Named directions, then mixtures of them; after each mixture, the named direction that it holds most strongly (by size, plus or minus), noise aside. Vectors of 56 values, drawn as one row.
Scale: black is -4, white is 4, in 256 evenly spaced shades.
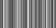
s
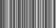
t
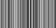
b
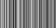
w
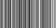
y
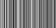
w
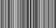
b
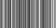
y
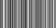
s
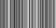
b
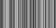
t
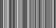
s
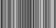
b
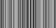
b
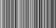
t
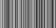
t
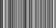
s
